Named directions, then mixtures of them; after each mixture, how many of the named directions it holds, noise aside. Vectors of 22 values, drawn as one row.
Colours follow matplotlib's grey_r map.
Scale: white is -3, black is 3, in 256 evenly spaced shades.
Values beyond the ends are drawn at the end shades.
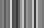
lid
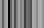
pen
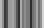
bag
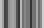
one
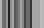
two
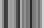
one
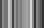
three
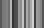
two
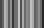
two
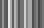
one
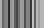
three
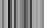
one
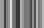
two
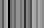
one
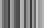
three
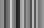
two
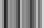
one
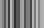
three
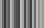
three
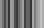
three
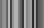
two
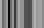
one
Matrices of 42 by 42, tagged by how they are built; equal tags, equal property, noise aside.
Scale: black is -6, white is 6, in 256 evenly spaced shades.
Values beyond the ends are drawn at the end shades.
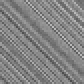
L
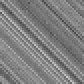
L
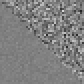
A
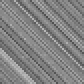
L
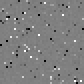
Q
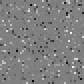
Q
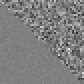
A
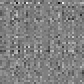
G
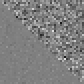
A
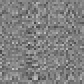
G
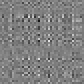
G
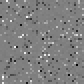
Q
